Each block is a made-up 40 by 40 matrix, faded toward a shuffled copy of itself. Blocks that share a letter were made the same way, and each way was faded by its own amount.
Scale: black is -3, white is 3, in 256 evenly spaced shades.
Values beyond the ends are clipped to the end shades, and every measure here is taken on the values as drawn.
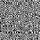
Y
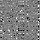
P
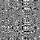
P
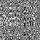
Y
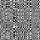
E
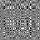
E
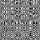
E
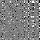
P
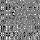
P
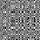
E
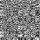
Y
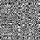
Y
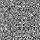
Y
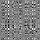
E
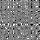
P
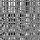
E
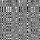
E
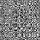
Y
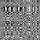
E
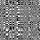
E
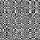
E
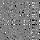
P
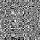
Y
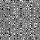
P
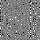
P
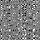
P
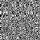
Y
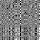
E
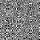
Y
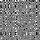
P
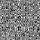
Y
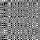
E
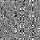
P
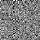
Y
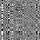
E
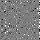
P
